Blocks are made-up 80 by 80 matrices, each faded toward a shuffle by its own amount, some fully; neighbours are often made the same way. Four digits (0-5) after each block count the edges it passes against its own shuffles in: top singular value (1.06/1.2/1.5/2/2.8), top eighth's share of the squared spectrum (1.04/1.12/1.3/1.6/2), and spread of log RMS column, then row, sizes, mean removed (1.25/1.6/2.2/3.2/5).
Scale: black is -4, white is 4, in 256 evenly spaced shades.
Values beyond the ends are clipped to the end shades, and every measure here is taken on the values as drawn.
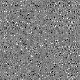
4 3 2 2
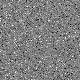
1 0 0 0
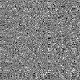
4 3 2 2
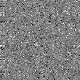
3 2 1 0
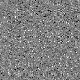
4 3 1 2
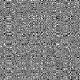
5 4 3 3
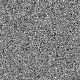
0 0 0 0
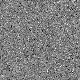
0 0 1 0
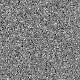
0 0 1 0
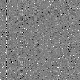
4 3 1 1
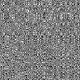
4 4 2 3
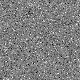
0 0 0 0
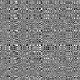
5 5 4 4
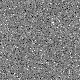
0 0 0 0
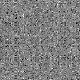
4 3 1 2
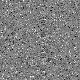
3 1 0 0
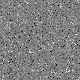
2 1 0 0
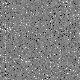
2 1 1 0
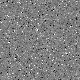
1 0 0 0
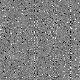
4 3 2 0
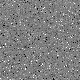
0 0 0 0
